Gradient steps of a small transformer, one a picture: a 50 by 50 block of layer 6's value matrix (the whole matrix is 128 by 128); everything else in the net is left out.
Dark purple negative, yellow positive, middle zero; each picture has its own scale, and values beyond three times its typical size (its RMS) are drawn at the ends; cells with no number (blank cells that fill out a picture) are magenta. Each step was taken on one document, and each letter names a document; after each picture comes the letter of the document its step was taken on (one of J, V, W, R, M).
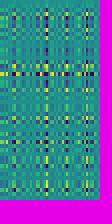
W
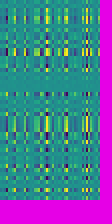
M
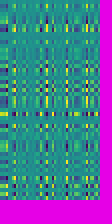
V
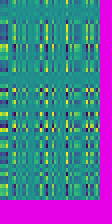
V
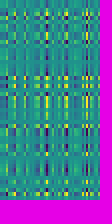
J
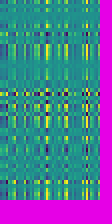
M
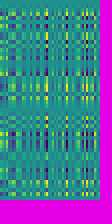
J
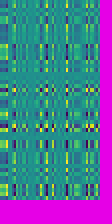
V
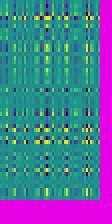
M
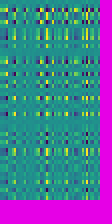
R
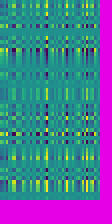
W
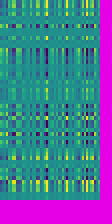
W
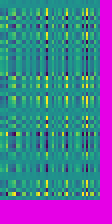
J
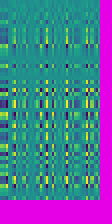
V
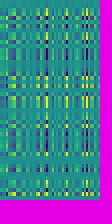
J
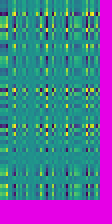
V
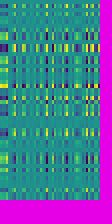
V
